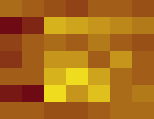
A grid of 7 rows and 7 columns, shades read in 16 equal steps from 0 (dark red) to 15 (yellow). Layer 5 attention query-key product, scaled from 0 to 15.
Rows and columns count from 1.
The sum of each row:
39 52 42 51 63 54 42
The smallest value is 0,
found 2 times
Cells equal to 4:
2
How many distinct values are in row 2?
7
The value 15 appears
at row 5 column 4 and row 6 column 3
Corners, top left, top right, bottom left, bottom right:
7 5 6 7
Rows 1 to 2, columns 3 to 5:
5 4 6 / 12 11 10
